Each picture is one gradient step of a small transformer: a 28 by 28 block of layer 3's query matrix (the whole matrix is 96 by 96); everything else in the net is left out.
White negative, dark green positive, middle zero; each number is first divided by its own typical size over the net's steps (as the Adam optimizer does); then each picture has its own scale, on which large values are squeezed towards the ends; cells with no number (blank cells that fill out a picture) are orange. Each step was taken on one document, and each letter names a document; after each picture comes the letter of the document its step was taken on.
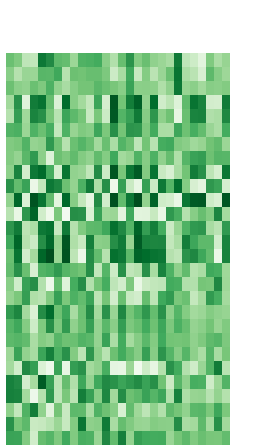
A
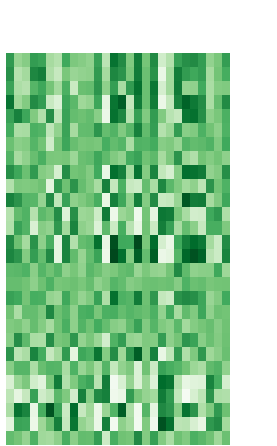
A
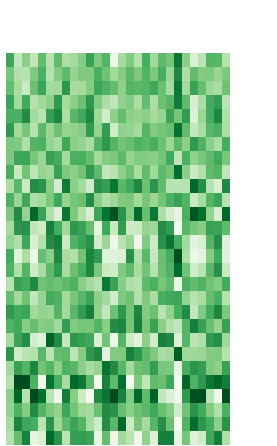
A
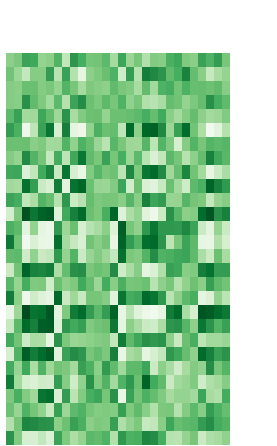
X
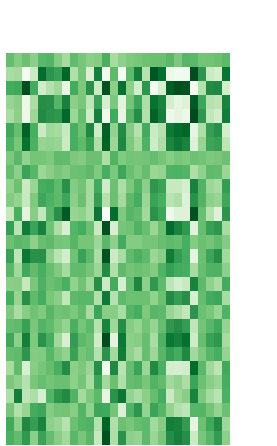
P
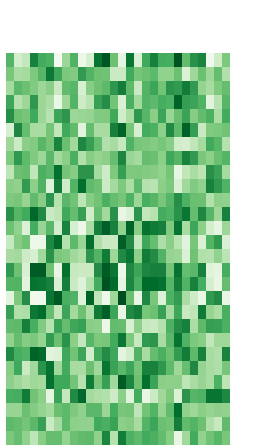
X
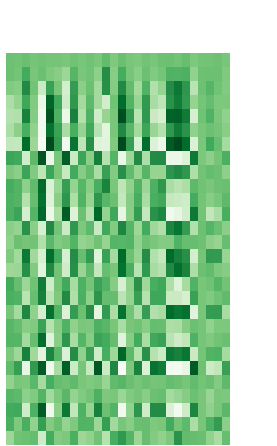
P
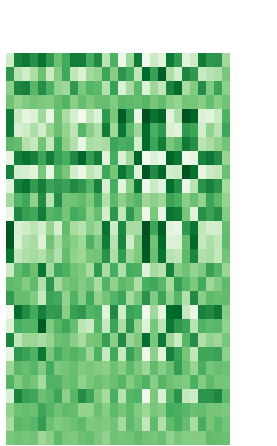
X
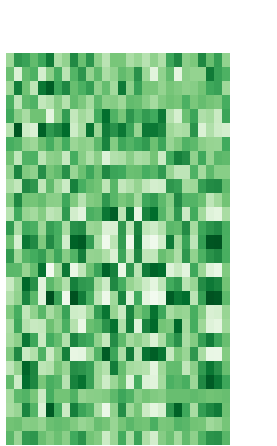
X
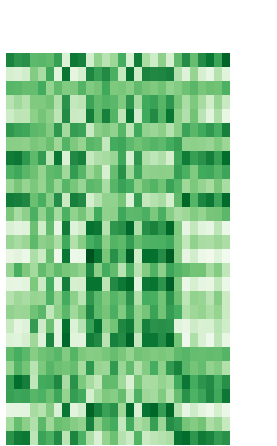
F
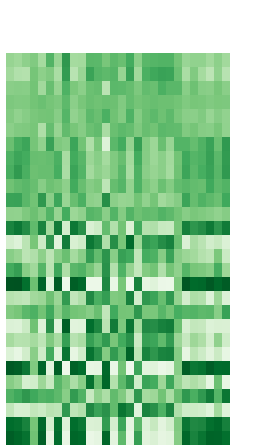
F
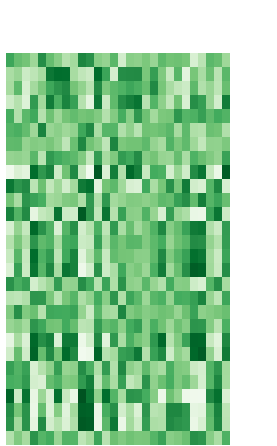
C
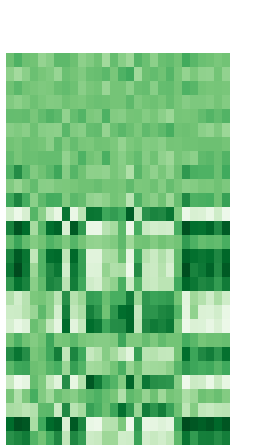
F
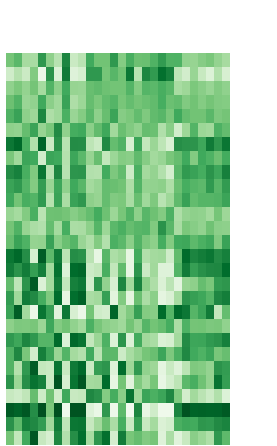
F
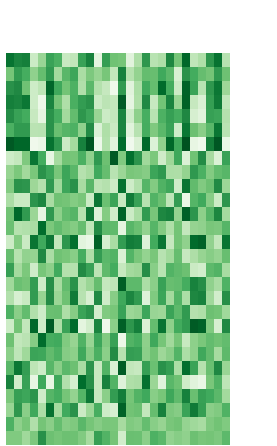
C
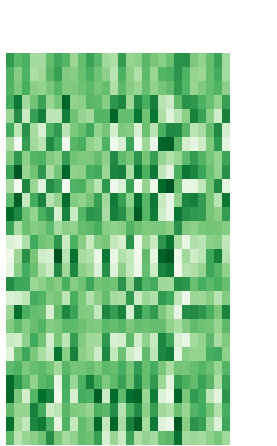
A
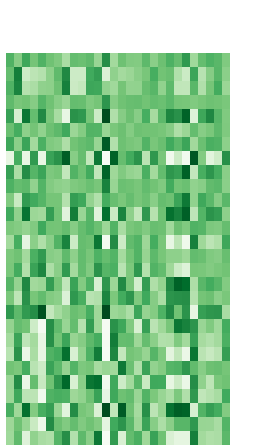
P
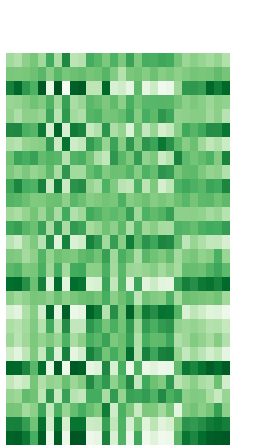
F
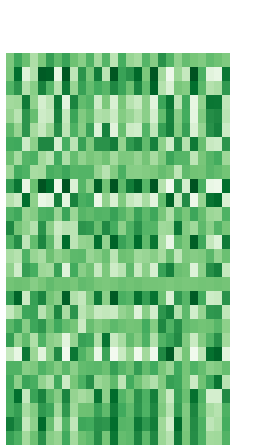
A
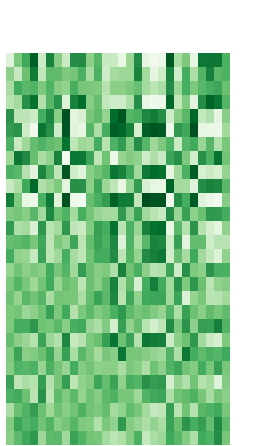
X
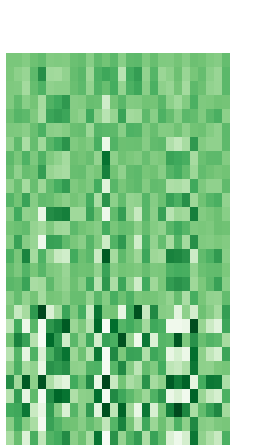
P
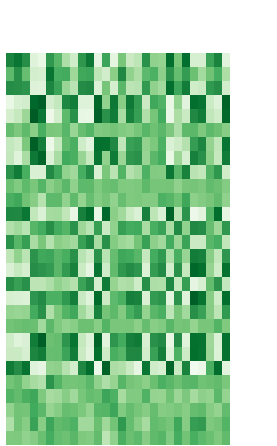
C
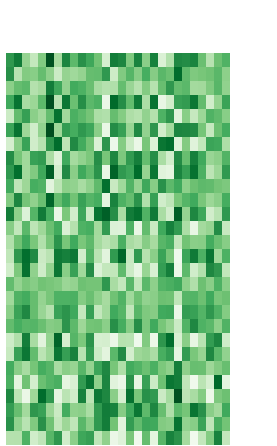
A
